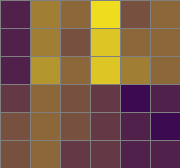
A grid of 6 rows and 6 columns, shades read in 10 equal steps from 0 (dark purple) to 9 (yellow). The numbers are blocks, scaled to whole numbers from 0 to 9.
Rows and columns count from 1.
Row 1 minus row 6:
-2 1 2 7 2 3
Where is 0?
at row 4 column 5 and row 5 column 6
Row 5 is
3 4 3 2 1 0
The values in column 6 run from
0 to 4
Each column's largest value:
3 6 4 9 5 4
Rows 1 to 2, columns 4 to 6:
9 3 4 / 8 4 4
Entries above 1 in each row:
5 5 5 4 4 4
